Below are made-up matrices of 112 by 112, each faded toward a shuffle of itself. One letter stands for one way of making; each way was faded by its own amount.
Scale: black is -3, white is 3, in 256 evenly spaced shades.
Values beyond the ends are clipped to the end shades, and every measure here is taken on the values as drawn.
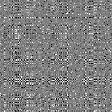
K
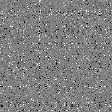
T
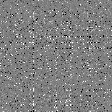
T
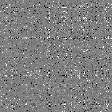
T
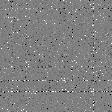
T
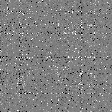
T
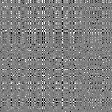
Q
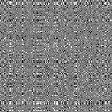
K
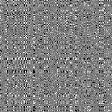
K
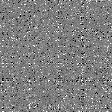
T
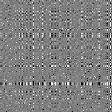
Q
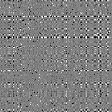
Q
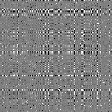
Q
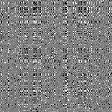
K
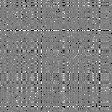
Q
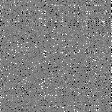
T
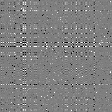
Q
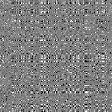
K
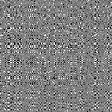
K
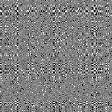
K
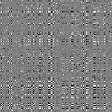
Q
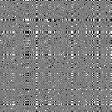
Q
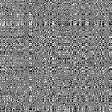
K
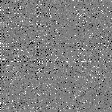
T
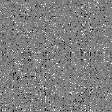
T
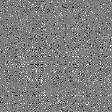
T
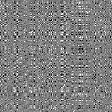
K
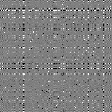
Q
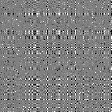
Q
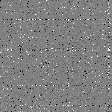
T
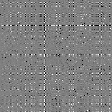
Q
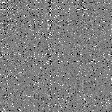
T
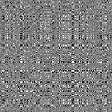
K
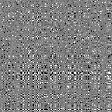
K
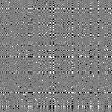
Q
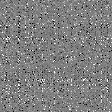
T
